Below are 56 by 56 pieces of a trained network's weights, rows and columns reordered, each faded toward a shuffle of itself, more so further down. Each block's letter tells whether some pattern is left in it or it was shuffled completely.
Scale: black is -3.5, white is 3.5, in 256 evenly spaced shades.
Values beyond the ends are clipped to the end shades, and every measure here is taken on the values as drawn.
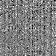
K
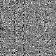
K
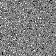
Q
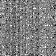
K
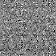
K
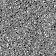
Q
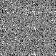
K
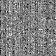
K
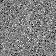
Q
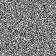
Q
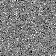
Q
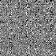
K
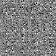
K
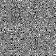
K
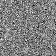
Q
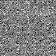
K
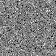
Q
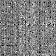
K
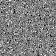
Q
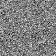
Q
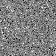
Q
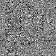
K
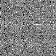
K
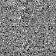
K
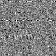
K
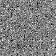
K
